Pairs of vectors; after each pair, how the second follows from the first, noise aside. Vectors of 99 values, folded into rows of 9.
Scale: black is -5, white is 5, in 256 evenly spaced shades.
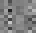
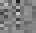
wrapped around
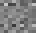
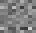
reversed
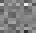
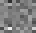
reversed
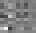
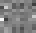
wrapped around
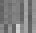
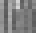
reversed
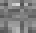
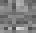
reversed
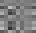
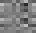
reversed
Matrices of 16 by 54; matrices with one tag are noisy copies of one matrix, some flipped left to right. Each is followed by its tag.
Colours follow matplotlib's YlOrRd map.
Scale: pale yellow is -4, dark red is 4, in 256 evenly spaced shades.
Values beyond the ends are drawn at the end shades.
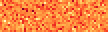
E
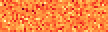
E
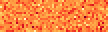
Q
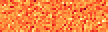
E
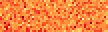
Q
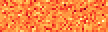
E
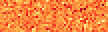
E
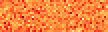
Q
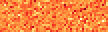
E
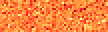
E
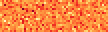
E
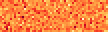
Q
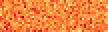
Q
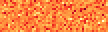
E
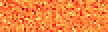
E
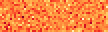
Q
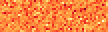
E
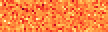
E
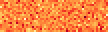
Q
